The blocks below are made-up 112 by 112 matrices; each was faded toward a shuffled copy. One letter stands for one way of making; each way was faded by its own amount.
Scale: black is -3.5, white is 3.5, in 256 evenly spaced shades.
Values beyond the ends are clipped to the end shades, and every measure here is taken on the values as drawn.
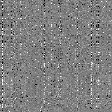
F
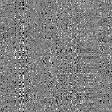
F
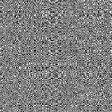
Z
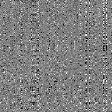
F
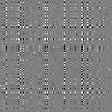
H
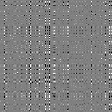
H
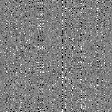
F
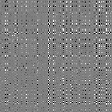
H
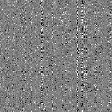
F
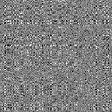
Z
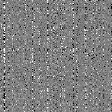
F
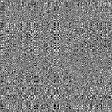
Z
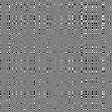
H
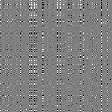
H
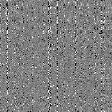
F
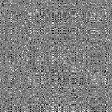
Z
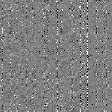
F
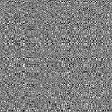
Z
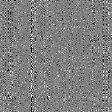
F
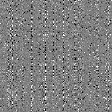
F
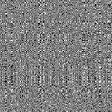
Z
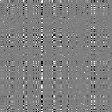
H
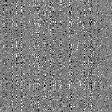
F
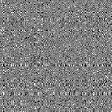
Z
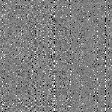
F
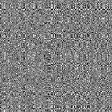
Z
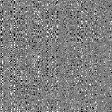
F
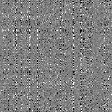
F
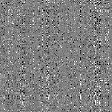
F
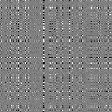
H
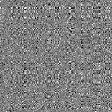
Z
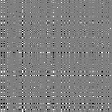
H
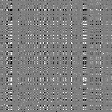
H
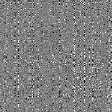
F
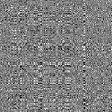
Z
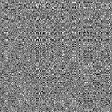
Z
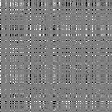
H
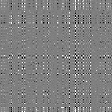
H
